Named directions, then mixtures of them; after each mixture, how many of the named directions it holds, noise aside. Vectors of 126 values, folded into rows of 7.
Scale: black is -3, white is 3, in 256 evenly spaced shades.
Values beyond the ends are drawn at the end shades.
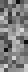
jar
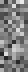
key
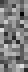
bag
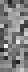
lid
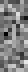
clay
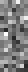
two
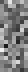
one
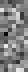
three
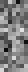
one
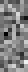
one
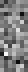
three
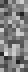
two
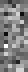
three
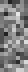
two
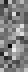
two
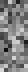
one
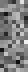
three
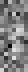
two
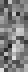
two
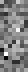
two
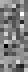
two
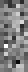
two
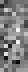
three
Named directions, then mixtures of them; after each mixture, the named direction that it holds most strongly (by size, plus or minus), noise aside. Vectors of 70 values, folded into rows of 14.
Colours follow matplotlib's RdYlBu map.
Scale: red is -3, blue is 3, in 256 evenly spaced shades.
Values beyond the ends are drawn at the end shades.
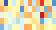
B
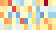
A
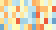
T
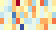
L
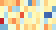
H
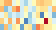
T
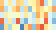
T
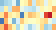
H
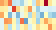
A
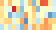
A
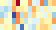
L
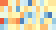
H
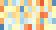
B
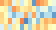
A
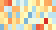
T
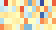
B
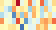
L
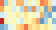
B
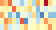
A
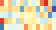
B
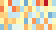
A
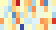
L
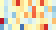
L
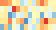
A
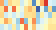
A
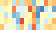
T
